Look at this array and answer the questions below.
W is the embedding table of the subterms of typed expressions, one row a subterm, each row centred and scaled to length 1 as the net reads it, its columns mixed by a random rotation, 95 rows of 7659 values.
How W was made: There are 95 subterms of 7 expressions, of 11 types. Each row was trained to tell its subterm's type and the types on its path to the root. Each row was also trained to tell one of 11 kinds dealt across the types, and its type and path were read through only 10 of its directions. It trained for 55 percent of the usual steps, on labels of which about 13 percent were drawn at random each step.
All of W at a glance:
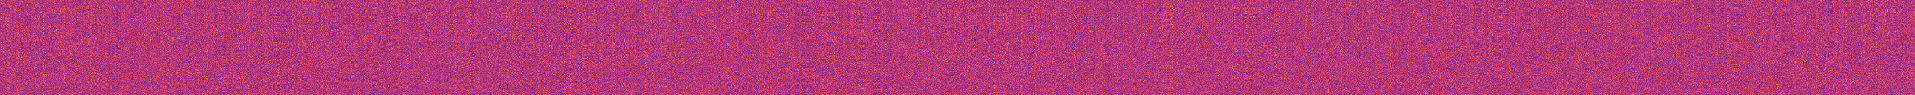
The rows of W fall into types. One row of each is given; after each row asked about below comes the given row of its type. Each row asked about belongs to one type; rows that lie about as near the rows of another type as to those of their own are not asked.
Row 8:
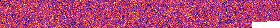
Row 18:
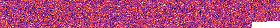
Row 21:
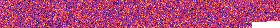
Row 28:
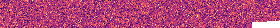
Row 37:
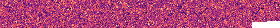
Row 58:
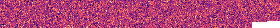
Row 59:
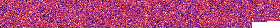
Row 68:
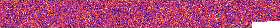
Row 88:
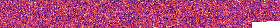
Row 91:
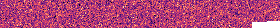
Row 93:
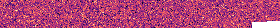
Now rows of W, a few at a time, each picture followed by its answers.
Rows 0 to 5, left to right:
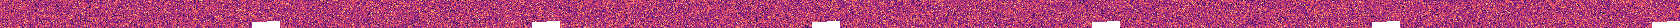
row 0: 28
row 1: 37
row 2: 91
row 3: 59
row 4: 37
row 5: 21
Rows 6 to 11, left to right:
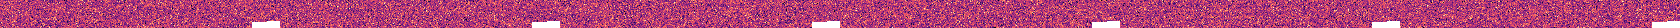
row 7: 8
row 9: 28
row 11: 28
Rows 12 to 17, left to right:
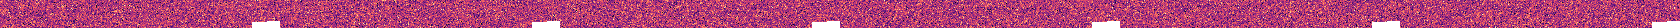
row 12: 37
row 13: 59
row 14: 21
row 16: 68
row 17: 68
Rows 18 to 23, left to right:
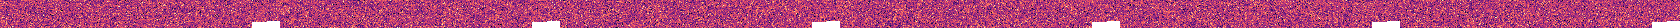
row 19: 59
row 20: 21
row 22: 8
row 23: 93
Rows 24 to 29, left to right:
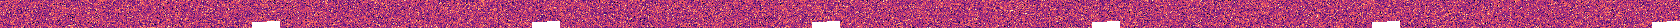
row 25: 68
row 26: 37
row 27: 68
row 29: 58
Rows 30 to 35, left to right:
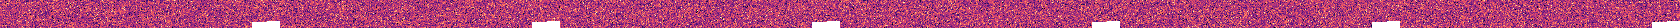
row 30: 88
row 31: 37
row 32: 58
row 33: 58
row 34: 93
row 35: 37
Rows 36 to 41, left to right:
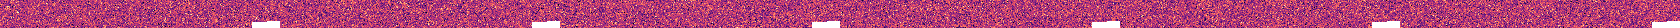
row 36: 68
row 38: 91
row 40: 21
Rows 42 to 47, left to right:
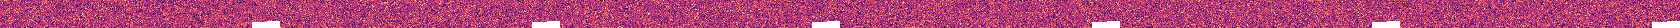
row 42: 59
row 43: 8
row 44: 68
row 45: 58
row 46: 28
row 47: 28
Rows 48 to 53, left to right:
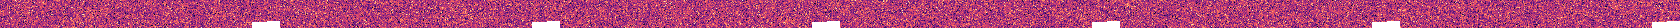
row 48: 59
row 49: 68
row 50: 93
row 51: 59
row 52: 88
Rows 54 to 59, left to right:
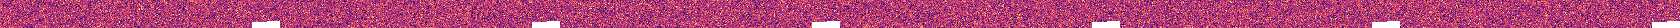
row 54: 28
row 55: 21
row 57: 91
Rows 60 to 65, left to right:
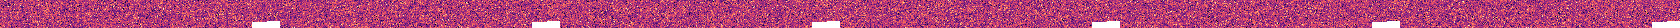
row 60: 8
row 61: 88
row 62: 88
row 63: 58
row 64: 91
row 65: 93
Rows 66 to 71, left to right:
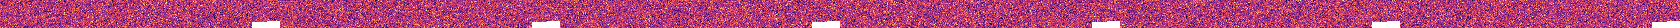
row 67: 18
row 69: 91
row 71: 58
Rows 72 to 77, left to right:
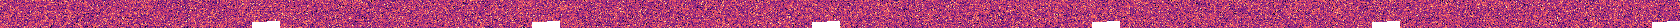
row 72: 91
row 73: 28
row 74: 93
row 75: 8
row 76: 59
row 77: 8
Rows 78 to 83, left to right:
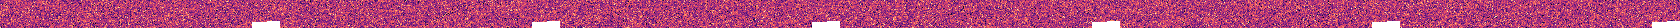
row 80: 93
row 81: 21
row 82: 8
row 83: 91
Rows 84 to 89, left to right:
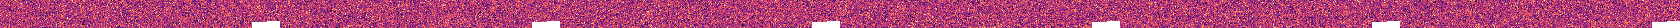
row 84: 37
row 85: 21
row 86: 58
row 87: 88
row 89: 91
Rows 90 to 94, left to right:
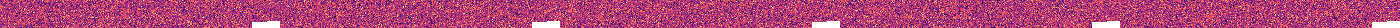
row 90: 93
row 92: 21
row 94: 21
